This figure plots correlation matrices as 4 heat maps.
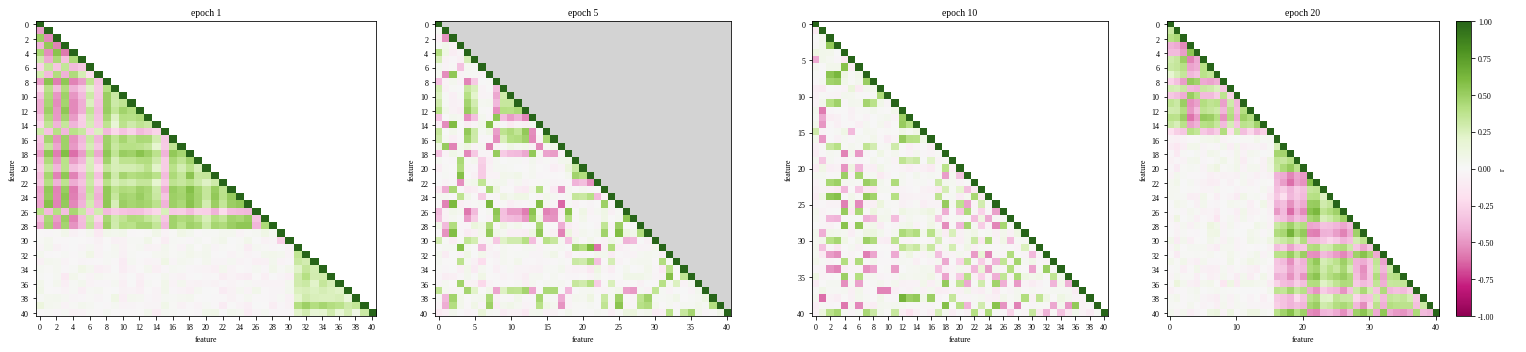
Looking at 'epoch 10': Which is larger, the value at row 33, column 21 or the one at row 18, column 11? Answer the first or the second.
the first
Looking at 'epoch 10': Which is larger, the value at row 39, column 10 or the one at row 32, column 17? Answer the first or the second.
the first
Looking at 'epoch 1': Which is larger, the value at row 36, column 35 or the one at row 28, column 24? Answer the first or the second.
the second
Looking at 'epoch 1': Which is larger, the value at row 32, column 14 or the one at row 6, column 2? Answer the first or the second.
the first
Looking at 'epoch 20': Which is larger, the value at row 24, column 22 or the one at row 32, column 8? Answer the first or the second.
the first
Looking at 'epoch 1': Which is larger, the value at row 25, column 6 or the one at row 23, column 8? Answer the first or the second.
the second
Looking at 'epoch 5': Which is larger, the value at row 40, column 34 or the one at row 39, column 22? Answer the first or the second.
the first
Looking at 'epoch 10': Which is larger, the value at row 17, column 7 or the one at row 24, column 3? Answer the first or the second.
the second
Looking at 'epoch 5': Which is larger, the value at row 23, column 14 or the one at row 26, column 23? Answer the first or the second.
the first
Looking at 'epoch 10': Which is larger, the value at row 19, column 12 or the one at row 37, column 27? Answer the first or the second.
the first
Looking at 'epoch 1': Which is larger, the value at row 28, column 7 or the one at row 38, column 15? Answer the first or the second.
the second
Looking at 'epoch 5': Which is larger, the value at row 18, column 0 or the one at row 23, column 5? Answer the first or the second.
the second
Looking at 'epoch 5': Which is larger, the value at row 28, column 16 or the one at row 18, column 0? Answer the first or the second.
the first
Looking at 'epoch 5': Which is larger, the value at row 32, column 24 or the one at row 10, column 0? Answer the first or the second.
the second
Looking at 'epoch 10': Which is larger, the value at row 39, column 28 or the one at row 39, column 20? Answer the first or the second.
the second
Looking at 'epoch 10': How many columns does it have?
41
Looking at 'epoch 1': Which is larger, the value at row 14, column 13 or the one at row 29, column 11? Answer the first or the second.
the first
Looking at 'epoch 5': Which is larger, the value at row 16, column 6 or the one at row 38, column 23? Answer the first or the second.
the second
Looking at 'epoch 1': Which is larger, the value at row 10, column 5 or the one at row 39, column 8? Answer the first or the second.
the second
